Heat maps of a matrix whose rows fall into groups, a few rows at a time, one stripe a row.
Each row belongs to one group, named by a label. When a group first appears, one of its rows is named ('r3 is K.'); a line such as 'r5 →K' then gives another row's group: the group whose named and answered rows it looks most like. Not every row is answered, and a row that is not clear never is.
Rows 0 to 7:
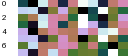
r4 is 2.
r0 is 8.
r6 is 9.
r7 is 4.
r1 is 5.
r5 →5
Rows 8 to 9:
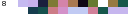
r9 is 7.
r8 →5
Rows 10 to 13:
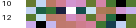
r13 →4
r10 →9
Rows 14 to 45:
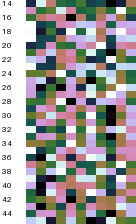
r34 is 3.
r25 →5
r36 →8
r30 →8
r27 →2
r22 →5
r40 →4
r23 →7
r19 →7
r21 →8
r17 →7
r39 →7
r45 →5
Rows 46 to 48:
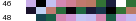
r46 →4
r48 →7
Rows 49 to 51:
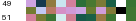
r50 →9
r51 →4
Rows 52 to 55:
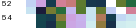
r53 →2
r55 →7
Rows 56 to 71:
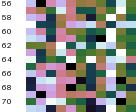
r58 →5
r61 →5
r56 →4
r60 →5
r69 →4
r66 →5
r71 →5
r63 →4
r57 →4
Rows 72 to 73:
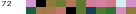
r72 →2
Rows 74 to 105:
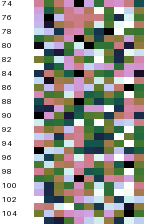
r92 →4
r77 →2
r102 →7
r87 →4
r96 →2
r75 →2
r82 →8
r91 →2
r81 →7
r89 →8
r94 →4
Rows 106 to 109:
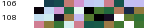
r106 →7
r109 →4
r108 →5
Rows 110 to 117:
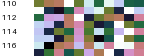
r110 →9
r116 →2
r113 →5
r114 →2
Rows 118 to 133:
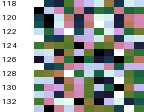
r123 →7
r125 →5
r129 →5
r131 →5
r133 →4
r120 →8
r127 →7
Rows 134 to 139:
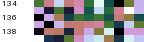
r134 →8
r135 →2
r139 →7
